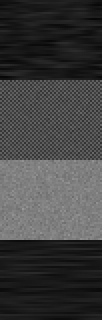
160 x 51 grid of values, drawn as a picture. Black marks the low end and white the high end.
It is made of 4 by 1 panels. Panel 1,1: very low, streaked across, faint in contrast. Panel 2,1: low, checkered. Panel 3,1: middling, fine-grained, faint in contrast. Panel 4,1: very low, streaked across, faint in contrast.
